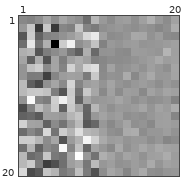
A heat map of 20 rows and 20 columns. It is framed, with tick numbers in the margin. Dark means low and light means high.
Grain: fine. Stripes: none. Odd rows or columns: none. Average level on the scale: 60%. Seam: vertical, 50% of the way across, the right part calmer. Slope: none. Histogram: heavy tails on both sides. Mirror symmetry: none.
